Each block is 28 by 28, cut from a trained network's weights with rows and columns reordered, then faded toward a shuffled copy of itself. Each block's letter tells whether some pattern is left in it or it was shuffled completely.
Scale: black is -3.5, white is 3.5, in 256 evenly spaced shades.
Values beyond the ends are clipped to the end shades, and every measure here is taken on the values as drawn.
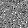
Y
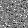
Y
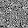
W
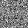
W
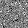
Y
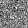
W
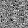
W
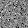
Y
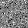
Y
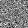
Y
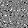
W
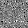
W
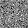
Y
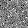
Y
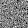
Y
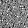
Y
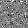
W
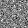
Y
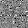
W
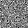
Y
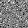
W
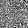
Y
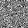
W
